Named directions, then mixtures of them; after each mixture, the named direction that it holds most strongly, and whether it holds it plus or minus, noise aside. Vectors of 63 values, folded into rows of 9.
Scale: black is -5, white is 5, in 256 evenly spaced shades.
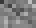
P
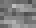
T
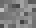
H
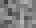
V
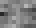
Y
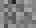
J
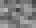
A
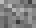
P, minus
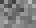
P, plus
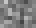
V, minus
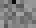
J, plus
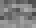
A, plus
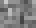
V, minus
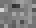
H, plus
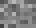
H, plus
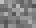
P, minus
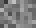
J, minus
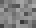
H, plus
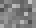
H, minus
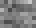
T, minus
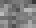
Y, minus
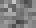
V, minus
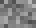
P, plus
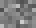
H, minus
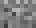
A, minus
